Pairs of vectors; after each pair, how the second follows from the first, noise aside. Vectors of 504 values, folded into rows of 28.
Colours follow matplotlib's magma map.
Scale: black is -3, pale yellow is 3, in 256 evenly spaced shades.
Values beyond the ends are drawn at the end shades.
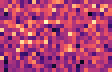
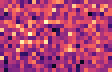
copied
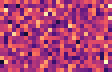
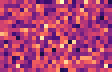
shuffled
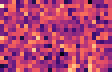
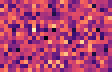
shuffled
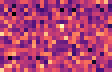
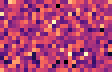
shuffled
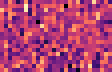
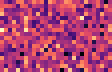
shuffled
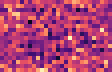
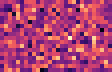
sign-scrambled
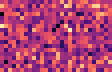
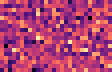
shuffled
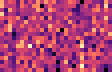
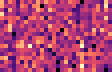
copied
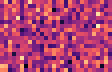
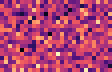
shuffled
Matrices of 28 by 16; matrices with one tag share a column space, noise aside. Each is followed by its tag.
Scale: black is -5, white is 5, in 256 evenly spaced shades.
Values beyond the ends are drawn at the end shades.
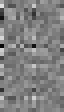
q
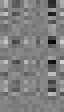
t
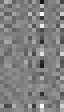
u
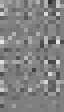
t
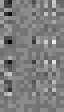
t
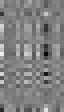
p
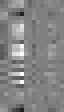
p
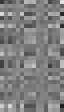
u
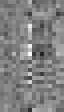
p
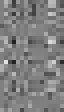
t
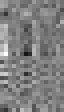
p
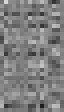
u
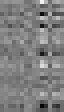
u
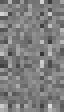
u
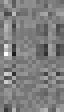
p
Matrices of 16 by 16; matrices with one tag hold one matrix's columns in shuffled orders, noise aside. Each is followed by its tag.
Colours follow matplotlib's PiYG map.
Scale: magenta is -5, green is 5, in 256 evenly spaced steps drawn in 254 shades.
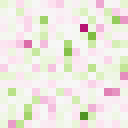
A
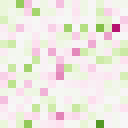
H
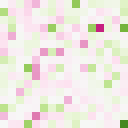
H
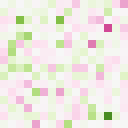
A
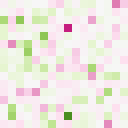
A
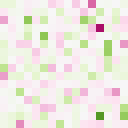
A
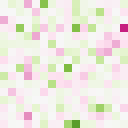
H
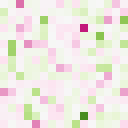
A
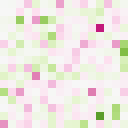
A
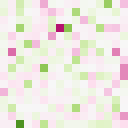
H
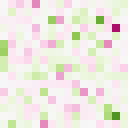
A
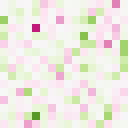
A
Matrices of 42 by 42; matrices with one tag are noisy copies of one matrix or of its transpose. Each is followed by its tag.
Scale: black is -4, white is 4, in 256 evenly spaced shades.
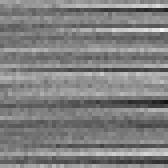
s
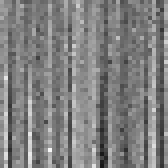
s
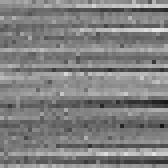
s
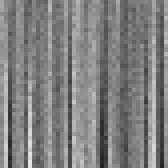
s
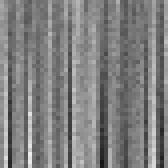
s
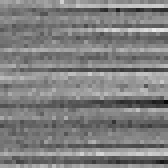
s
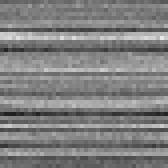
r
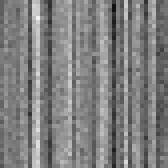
r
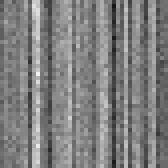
r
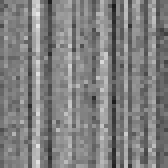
r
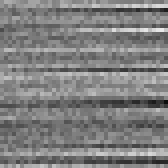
s
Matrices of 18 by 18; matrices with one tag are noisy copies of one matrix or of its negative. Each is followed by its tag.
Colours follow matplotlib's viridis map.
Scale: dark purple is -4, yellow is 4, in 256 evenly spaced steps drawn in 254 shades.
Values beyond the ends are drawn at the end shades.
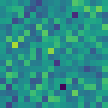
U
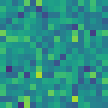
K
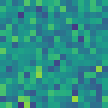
K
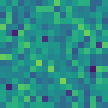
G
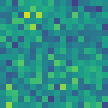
U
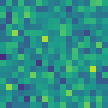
G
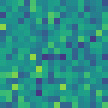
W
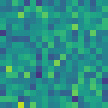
K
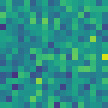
W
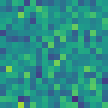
K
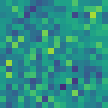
U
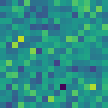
U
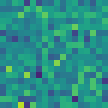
K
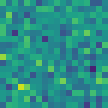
G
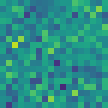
U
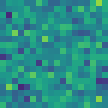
G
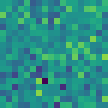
W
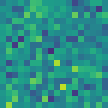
U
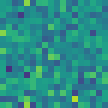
K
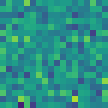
K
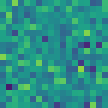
G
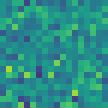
K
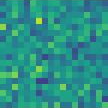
W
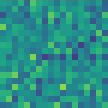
W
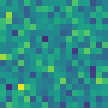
G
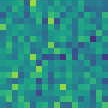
W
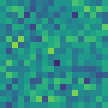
U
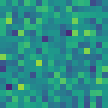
G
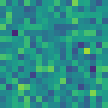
G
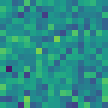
K
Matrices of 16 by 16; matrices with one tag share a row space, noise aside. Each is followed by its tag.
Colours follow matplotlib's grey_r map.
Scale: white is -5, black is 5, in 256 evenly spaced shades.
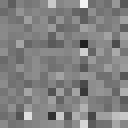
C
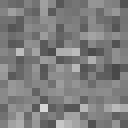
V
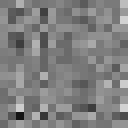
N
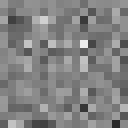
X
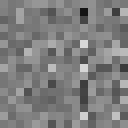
C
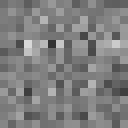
C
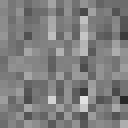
C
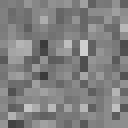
X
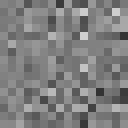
C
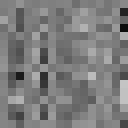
N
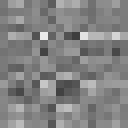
V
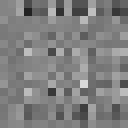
C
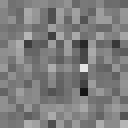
C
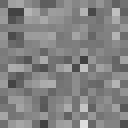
X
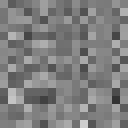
X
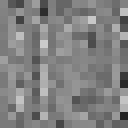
N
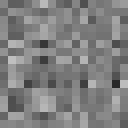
X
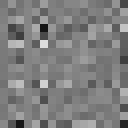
N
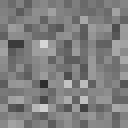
X
